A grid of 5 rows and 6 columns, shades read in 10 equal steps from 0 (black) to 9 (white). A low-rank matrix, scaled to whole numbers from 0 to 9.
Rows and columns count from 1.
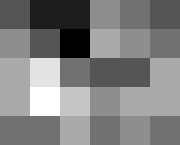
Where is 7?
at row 4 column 3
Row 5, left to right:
4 4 6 4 5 4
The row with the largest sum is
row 4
